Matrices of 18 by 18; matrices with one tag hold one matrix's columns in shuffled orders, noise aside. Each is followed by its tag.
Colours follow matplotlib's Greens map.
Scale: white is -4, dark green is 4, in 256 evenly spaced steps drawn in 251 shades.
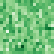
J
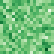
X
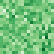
X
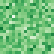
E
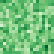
J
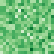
X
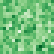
J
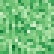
J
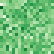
E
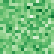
E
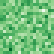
X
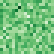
E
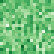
J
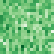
J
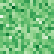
E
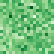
E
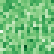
J
